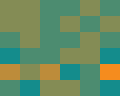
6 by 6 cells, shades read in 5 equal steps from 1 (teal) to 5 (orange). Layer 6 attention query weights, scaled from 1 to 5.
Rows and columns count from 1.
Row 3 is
2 3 2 2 3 2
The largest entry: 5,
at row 5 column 6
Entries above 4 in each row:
0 0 0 0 1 0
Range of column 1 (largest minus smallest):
3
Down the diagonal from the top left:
3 3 2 3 2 1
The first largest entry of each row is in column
1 1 2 4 6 3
